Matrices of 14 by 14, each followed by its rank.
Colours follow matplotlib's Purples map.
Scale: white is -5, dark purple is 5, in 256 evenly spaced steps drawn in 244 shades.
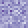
three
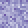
full rank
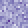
full rank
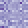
three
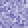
full rank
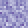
three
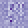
three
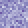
full rank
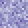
full rank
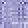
three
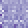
three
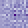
three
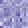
three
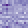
three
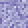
full rank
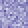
full rank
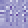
three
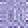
three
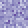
full rank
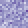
full rank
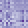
three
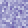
full rank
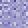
three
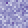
full rank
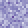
full rank
